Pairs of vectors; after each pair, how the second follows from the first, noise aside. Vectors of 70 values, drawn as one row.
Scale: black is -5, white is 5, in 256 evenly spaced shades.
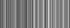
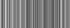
wrapped around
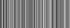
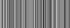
negated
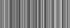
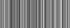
copied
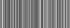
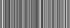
copied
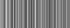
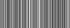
shuffled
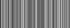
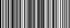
scaled up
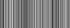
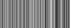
shuffled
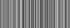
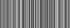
copied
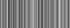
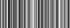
scaled up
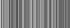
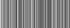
sign-scrambled
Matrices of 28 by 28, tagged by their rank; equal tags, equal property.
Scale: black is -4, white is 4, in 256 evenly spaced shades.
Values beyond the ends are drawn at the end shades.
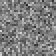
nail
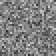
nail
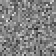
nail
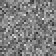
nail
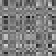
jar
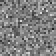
nail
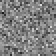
nail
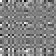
jar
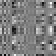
jar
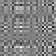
jar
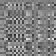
jar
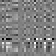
jar
